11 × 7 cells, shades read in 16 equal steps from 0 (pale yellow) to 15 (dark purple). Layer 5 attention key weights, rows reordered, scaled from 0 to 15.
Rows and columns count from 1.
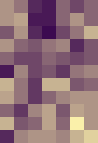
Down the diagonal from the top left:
6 5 13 8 10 8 9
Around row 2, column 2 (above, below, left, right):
8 6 6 14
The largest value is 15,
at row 3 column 4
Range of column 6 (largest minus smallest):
13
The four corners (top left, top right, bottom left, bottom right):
6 9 13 2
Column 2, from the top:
8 5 6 9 11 7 8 8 12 10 7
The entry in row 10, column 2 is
10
